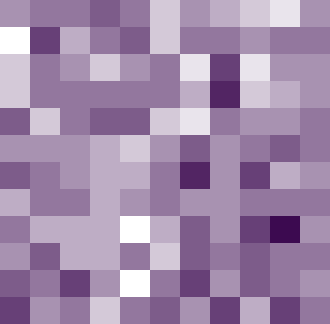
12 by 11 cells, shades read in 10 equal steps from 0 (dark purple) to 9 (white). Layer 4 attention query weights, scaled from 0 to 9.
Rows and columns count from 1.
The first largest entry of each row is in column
10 1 7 1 7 5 4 1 5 6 5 4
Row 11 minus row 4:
-4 0 -2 1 5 0 -4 4 -4 -2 0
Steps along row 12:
up down up down down up down up down up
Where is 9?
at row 2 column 1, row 9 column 5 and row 11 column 5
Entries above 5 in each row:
4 3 4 4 3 2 3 2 5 3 1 2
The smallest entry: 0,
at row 9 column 10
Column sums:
59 52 55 63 63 62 53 48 56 51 54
